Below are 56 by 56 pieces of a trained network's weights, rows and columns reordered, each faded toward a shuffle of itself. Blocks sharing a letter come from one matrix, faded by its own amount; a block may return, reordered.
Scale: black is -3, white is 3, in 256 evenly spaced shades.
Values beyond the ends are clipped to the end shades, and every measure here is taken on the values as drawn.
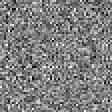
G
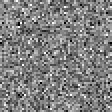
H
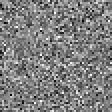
H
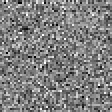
H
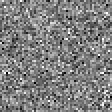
H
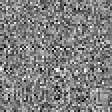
G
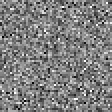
H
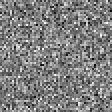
H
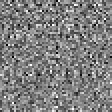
G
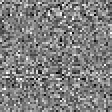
G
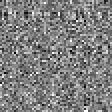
G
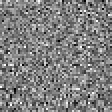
G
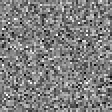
G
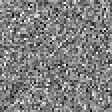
H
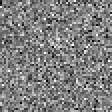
H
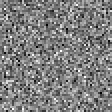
H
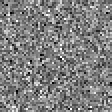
H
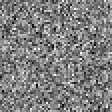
H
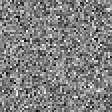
G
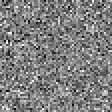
H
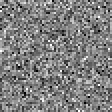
H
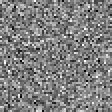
G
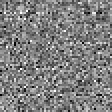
G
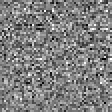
G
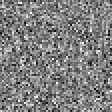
H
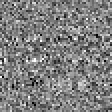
G
